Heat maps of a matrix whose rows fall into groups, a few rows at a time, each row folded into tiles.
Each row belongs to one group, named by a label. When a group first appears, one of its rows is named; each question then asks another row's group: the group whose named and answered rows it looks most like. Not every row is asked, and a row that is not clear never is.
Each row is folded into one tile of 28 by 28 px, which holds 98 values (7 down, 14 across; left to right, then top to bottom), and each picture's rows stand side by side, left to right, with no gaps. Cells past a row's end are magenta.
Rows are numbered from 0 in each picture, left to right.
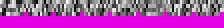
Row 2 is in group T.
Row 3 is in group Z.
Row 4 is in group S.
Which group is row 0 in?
T
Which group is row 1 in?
T
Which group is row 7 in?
Z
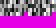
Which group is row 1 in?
S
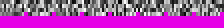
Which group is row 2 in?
Z
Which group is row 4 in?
S
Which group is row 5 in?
T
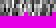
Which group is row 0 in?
Z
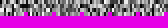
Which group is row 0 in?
S
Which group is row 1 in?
S
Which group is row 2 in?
S
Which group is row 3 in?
S
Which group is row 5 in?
S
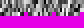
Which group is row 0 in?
T
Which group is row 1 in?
T
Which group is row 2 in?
Z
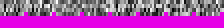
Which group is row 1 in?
Z
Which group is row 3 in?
Z
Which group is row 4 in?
Z
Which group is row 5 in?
Z
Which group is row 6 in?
T
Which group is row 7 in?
S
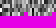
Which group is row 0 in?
T
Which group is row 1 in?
S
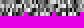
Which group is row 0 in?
Z
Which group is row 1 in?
T
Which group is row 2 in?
T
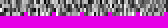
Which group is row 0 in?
T
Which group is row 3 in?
T
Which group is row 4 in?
T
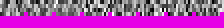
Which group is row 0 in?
T
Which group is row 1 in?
Z
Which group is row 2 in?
Z
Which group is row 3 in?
S
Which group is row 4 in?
S
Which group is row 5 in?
S
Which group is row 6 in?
T
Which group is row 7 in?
Z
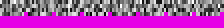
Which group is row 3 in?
S
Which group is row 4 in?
T
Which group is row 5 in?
S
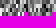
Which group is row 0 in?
S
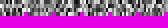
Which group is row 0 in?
Z
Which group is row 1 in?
T
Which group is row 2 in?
T
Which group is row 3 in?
S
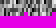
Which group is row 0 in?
S
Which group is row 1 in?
T
